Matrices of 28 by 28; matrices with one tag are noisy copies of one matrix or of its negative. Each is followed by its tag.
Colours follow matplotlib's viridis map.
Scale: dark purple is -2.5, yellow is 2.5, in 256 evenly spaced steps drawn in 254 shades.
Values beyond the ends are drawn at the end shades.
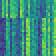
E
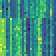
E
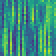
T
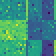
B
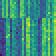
E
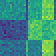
B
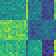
B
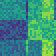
B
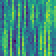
T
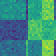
B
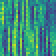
T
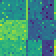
B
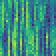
T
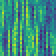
T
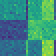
B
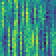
T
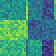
B
